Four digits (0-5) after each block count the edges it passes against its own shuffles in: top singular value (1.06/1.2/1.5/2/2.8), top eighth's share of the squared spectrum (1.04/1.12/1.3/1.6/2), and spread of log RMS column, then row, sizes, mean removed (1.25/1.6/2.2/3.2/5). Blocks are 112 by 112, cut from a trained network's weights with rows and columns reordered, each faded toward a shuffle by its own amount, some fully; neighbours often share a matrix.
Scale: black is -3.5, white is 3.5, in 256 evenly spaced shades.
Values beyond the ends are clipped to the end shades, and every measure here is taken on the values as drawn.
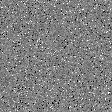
0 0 0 0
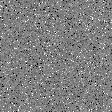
0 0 0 0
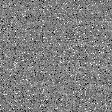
2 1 2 0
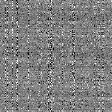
3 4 4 0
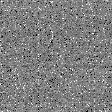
2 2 2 0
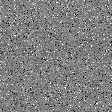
0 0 0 0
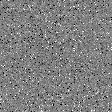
0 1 0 0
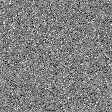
0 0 0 0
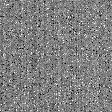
3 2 0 1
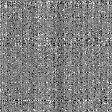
4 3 1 3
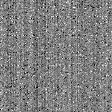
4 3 0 2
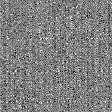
3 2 0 2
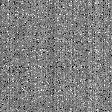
3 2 0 2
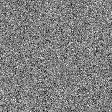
2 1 0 0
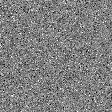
1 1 0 0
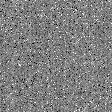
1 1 0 0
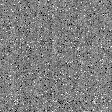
2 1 0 1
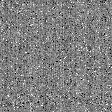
2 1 0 1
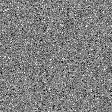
1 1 0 0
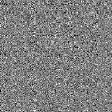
3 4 3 3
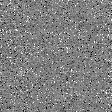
1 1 1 0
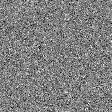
2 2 0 0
